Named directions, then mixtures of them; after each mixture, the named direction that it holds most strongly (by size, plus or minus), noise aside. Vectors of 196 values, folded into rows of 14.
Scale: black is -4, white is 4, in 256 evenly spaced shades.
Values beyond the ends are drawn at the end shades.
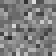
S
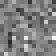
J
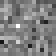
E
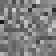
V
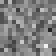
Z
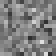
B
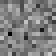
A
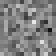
B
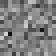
A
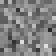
Z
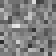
E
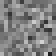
B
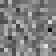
Z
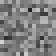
V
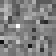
E
